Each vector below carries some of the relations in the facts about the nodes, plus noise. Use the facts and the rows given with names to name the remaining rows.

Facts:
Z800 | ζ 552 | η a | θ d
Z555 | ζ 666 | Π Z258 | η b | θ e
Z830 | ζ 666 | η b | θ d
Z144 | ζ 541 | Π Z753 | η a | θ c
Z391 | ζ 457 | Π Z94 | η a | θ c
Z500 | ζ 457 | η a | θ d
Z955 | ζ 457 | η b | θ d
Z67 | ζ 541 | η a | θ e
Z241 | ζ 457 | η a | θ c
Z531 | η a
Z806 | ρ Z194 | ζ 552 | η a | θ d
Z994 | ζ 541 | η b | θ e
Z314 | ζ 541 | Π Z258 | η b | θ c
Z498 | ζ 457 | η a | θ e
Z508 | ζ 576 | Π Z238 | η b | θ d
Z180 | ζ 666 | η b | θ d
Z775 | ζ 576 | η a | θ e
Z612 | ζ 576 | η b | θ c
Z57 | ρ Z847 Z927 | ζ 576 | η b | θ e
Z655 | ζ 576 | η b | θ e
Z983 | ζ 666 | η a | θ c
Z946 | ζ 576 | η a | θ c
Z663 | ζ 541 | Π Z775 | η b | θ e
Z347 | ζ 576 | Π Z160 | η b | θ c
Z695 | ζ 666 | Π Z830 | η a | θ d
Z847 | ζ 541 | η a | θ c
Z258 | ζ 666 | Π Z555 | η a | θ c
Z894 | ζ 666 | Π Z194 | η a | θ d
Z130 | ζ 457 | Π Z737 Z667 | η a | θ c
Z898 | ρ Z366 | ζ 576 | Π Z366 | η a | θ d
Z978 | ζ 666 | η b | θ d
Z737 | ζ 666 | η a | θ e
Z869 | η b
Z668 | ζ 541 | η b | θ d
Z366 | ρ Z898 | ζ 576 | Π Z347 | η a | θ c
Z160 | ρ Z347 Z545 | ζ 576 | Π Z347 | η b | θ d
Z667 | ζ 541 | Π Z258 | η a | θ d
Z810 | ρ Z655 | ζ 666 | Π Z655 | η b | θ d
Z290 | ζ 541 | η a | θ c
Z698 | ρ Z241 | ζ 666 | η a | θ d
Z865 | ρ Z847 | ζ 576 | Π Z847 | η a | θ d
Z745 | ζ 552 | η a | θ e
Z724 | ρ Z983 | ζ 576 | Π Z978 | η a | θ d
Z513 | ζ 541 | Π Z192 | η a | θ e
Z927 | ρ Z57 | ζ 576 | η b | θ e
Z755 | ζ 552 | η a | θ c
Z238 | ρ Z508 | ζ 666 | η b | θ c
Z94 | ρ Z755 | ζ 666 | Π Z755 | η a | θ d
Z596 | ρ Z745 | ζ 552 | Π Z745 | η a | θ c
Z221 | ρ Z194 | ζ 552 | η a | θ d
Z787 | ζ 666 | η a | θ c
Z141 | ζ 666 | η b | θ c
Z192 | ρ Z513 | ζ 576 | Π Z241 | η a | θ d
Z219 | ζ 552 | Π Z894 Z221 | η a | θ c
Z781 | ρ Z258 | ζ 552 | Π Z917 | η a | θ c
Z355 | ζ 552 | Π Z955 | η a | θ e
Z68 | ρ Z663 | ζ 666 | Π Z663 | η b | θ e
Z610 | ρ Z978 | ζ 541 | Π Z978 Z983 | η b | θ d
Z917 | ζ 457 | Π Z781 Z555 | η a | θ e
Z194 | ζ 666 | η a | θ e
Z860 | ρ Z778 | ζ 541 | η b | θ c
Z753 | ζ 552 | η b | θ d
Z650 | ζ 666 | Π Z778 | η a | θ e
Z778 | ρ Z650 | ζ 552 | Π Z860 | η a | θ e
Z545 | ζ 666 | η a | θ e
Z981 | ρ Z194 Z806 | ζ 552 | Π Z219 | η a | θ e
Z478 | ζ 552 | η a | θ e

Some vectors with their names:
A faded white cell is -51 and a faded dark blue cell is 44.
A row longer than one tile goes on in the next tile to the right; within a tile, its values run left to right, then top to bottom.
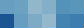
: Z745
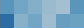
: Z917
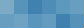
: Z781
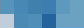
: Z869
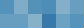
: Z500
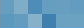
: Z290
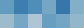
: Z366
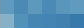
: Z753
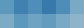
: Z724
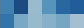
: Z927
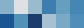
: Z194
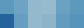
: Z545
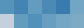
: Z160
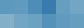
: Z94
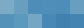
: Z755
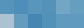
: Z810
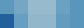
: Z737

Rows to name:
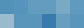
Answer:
Z668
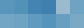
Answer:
Z667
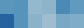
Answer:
Z775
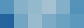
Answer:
Z498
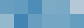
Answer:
Z865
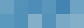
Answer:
Z946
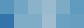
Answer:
Z513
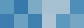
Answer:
Z555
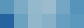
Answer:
Z67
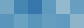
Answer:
Z258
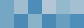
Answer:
Z847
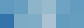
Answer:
Z650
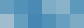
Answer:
Z314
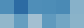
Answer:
Z898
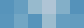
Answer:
Z663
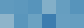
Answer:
Z860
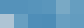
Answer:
Z610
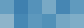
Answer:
Z612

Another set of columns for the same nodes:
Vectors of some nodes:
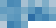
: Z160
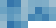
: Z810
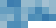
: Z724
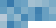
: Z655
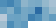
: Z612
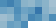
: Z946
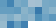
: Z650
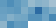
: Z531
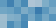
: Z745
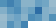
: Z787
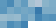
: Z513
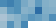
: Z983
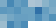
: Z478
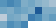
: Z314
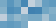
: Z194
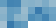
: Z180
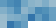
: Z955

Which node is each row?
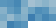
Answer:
Z500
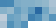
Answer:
Z347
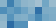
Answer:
Z68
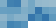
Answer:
Z610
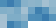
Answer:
Z508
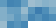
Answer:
Z800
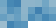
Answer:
Z698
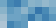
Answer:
Z753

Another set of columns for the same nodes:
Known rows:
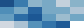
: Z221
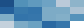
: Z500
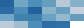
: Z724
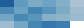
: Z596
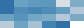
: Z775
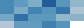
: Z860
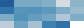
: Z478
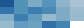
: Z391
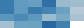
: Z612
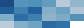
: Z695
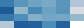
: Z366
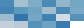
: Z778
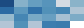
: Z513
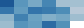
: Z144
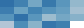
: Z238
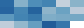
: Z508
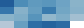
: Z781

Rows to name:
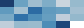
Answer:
Z981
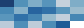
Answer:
Z194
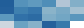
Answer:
Z955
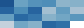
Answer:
Z810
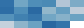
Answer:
Z160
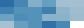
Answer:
Z755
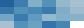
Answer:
Z241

